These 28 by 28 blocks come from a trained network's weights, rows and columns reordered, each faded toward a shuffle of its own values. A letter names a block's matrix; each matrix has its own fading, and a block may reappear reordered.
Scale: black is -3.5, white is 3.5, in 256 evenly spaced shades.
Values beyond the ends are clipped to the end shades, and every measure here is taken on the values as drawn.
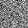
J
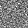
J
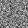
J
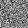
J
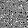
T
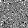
T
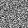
J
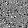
T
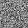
J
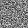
J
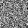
J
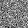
T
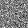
J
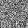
J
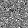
T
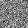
J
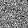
T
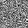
J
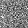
J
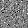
T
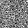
T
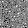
T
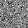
T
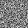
J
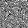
T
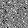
T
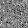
T
